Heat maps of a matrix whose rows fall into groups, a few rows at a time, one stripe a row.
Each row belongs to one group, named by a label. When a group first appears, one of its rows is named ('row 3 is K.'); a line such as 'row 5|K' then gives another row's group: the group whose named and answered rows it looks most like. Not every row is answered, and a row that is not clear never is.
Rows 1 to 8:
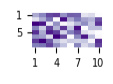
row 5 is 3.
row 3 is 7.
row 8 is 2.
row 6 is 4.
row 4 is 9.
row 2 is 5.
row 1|3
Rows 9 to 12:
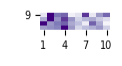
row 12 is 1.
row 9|2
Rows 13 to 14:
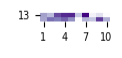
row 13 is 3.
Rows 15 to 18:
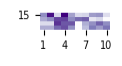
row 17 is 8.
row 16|3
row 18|8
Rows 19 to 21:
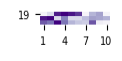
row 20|7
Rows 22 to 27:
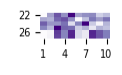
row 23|8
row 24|3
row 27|8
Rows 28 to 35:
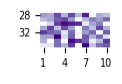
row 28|9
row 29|8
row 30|1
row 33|9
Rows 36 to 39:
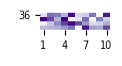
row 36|5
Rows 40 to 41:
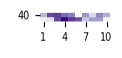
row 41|1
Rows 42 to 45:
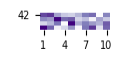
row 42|7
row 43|9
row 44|5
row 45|7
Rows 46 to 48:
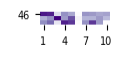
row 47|9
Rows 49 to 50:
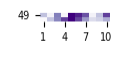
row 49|5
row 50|1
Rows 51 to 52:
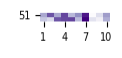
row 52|3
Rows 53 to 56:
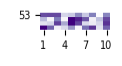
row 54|5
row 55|5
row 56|7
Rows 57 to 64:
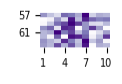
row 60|4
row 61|9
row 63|3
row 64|9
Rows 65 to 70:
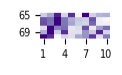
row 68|2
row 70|7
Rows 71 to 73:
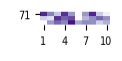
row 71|4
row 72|8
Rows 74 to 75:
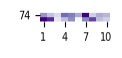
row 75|7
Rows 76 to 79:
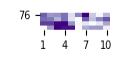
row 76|3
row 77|2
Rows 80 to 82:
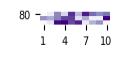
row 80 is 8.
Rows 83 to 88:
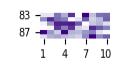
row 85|1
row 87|4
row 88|8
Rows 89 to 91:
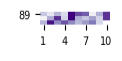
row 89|5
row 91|4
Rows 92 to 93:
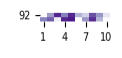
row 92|1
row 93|4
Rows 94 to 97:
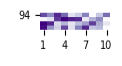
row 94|2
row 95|1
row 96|7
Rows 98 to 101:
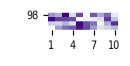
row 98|9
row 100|5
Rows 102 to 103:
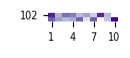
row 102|4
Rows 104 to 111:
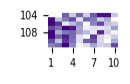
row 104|8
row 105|3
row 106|7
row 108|4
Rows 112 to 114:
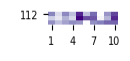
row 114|8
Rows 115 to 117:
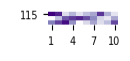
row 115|7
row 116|1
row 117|2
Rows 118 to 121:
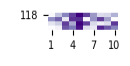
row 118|1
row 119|4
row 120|5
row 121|8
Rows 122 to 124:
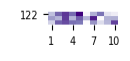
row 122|4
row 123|9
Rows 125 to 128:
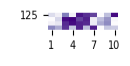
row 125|5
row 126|1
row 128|9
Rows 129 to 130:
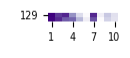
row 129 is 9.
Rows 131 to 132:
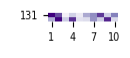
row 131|7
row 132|2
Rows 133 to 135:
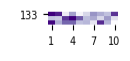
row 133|7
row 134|1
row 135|4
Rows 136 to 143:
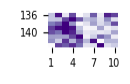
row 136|2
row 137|1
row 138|2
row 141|4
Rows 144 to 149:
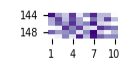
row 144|3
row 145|2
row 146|3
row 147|8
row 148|3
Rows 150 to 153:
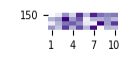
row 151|9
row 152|8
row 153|9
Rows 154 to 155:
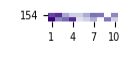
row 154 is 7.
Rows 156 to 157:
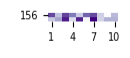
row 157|9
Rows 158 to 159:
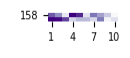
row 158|4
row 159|7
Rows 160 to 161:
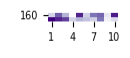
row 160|5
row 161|7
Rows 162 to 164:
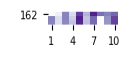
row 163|5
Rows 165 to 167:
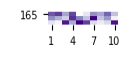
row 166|3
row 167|5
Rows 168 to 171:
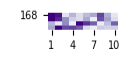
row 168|7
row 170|5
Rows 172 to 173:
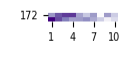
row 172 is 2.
